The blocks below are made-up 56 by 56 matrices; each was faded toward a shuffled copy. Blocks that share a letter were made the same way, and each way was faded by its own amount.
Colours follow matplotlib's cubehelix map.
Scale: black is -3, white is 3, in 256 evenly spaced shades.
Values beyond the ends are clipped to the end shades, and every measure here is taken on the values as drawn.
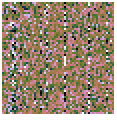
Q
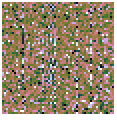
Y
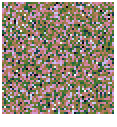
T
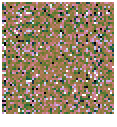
Y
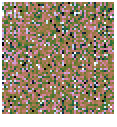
Y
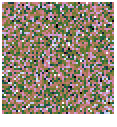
T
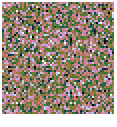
T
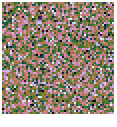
T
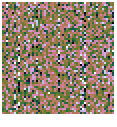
Q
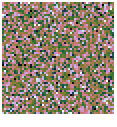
T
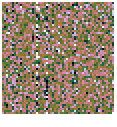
Q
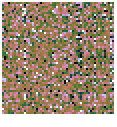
Y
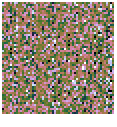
Q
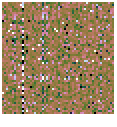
Y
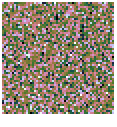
T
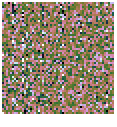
Q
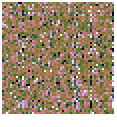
Y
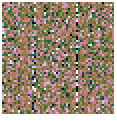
Q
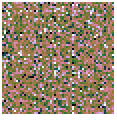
Y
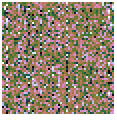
Q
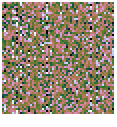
Q
